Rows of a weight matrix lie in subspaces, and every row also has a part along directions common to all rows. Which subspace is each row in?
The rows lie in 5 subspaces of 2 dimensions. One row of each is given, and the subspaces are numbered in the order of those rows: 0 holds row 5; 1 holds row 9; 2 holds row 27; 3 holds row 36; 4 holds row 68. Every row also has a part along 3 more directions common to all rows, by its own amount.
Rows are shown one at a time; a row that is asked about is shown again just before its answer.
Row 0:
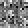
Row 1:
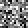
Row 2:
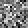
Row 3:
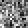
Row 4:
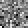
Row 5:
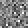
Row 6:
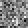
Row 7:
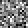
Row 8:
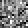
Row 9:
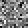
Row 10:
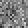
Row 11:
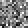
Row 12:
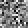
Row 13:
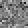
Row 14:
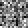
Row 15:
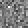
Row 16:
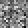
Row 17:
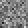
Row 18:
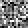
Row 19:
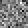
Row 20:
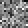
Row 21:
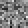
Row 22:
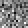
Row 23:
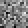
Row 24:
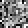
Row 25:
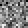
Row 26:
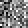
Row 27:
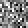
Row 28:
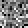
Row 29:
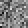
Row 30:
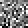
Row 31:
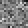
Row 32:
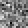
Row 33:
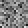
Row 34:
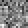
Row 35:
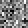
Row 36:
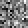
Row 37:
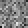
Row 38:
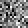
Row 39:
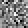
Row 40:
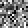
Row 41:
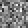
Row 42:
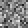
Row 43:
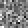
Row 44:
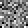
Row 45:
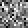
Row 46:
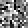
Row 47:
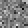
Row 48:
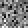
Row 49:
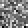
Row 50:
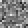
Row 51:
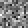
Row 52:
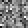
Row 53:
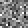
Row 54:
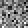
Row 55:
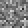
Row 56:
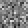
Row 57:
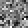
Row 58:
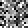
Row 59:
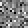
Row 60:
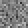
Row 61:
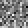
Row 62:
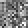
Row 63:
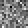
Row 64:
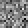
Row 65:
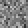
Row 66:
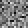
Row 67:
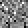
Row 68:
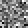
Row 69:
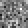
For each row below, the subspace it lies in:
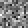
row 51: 0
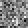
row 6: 1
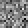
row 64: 3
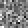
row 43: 0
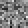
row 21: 3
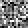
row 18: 1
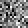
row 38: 2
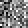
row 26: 0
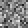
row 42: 0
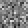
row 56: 1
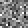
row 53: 0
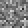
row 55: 3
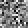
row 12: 0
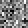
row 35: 3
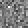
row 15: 0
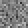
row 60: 4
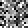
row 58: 1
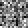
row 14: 1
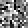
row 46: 3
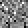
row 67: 2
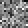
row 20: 4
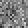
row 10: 3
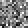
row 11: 0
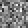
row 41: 2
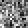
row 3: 3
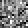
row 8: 4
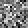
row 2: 2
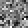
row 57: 3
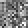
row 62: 4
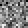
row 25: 2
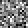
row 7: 4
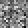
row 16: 3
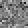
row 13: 4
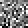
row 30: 0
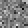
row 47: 4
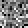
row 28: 1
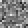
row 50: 4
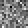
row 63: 2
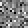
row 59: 2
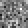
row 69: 1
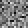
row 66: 1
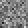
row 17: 2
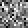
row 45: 2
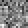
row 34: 2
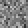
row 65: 2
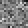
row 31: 4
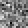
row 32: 3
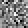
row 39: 0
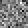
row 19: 4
